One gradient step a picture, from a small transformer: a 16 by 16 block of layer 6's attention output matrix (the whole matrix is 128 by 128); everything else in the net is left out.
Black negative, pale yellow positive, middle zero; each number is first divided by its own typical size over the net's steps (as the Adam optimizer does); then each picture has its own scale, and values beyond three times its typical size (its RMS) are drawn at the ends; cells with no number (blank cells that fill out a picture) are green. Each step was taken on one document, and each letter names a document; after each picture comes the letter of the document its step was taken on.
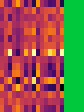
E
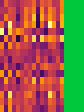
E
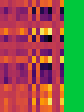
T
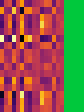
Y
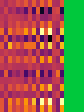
T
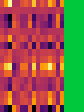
E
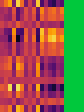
E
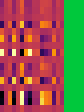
Y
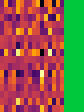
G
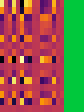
Y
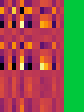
Y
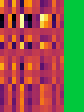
Y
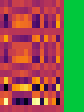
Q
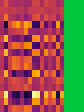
Q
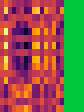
Q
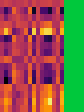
T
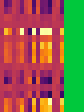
T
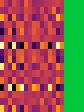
G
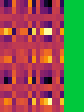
T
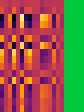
Y
